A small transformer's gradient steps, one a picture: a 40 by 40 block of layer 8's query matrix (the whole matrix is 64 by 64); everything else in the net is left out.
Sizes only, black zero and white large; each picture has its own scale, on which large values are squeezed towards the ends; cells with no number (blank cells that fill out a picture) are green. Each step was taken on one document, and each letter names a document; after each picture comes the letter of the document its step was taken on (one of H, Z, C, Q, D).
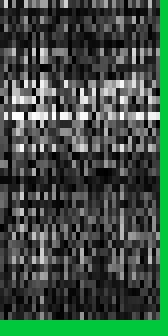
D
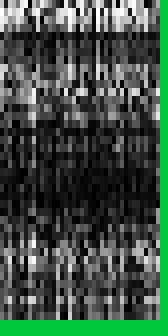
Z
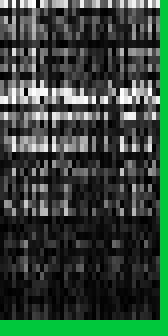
D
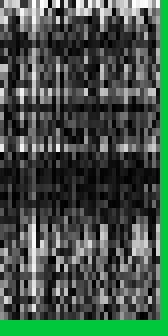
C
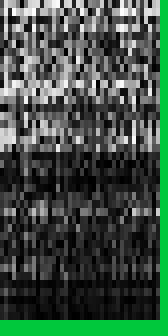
D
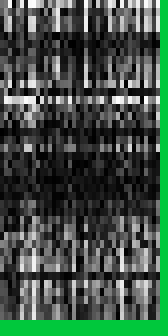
C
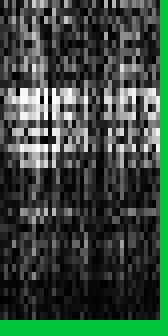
D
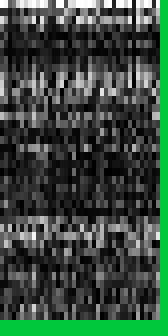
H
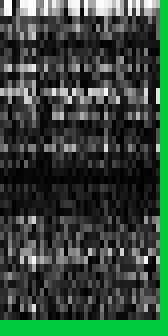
Z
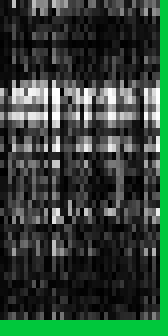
D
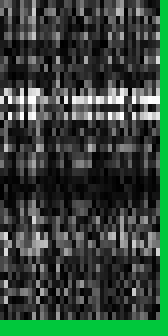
C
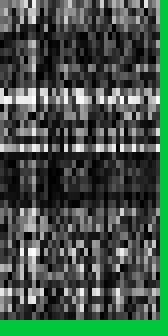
Z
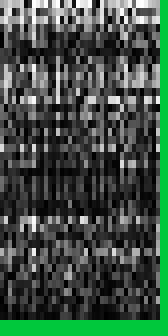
C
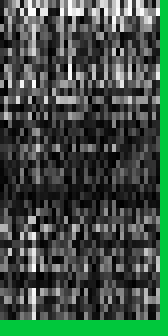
Z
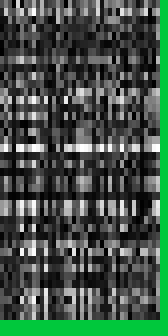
Z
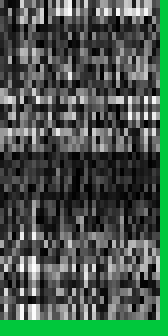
C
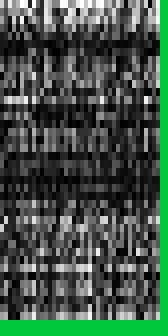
H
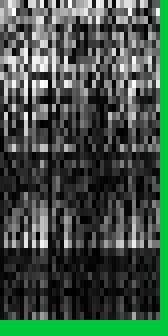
D
